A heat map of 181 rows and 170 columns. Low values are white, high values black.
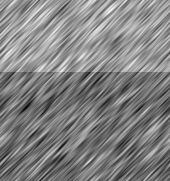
On average the colour sits 50% of the way up the scale. The bottom part is higher, past a seam about 40% of the way down. The grain runs diagonally up to the right. The values follow a bell shape.
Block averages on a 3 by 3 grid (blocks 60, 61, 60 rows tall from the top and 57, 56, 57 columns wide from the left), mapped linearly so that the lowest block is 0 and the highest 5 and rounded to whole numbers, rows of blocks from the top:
001
444
555
